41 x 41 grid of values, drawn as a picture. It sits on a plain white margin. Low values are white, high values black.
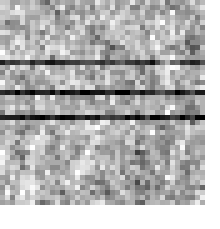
There is no overall slope. Rows 13, 19 and 24 stand out from the rest. Most values sit low, with a long tail of high ones. Streaks run across, left to right.
